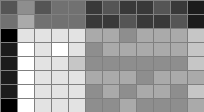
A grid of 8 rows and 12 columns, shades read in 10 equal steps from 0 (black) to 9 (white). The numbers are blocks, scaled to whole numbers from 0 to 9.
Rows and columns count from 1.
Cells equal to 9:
6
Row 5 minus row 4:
0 0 0 -1 -1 0 -1 -1 -1 -1 -1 0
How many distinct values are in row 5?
5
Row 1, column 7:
3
